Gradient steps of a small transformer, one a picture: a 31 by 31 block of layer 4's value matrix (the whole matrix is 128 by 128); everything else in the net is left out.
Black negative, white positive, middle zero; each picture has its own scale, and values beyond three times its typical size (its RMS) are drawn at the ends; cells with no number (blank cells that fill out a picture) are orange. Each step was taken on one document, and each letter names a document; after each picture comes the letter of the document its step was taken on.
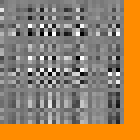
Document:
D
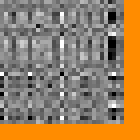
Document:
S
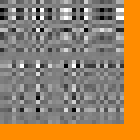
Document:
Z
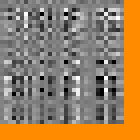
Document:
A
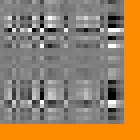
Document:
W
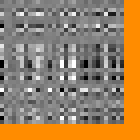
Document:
S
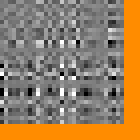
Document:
S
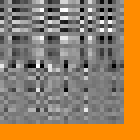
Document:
Z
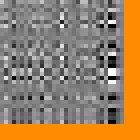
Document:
S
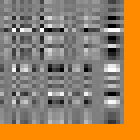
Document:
W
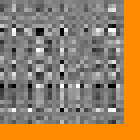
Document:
S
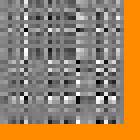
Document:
A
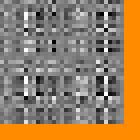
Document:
A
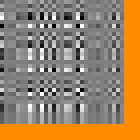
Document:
D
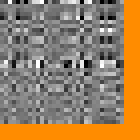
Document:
Z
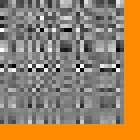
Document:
Z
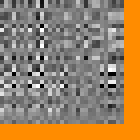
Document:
W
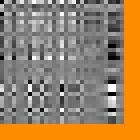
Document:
S
